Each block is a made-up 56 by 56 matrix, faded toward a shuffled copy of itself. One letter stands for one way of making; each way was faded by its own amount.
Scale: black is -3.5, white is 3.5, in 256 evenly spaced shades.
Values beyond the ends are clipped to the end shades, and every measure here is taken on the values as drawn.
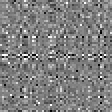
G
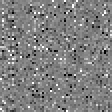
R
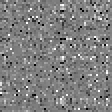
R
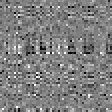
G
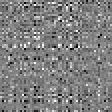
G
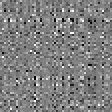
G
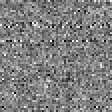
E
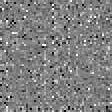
R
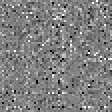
R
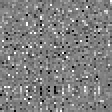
R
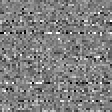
E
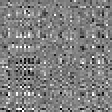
G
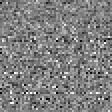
E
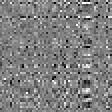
G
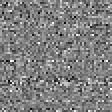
E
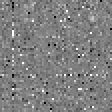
R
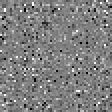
R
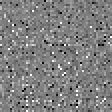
R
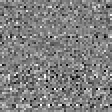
E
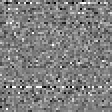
E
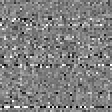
E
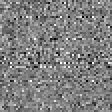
E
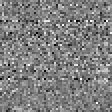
E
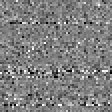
E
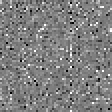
R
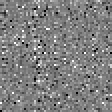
R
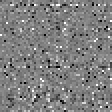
R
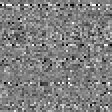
E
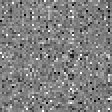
R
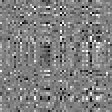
G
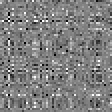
G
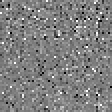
R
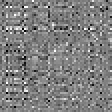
G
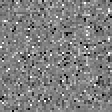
R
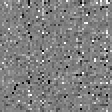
R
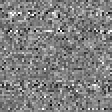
E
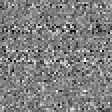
E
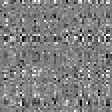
G
